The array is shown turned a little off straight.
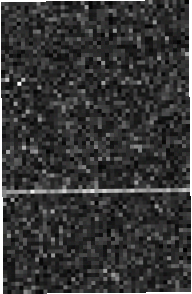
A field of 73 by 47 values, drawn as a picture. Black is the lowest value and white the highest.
On average the colour sits 20% of the way up the scale. The values are skewed, with a long tail toward high values. No overall slope runs across the table. Row 48 differs from the rows beside it. The halves do not mirror each other. No regular stripes run through it.
